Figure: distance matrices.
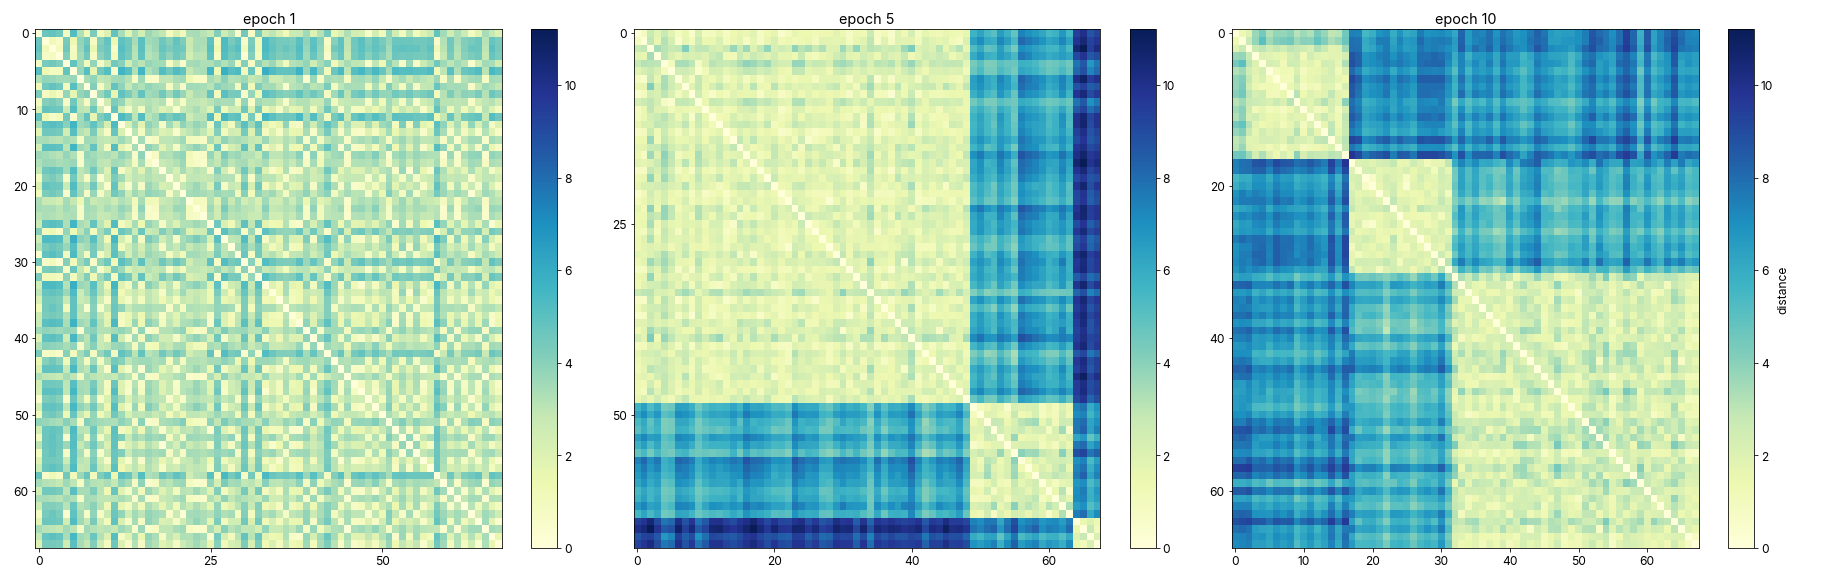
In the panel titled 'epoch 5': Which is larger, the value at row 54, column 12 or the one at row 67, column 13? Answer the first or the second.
the second
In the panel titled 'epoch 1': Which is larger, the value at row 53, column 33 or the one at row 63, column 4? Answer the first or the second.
the first
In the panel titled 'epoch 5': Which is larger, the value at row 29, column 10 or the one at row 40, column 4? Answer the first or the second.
the second
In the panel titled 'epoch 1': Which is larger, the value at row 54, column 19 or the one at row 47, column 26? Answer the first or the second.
the second
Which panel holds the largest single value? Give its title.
epoch 5
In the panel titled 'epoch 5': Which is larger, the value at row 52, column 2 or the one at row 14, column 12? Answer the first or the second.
the first
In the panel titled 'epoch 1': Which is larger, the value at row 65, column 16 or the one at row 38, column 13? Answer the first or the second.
the second
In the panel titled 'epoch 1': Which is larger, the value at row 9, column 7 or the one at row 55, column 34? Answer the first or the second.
the second
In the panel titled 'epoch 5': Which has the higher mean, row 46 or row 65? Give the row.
65
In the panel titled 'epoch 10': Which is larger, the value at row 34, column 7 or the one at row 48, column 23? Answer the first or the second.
the first
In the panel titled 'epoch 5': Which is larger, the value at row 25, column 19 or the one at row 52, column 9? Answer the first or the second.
the second
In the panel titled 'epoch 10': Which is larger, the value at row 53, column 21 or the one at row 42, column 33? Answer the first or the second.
the first
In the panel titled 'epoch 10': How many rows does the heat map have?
68
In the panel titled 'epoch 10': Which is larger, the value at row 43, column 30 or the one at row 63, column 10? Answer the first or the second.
the first
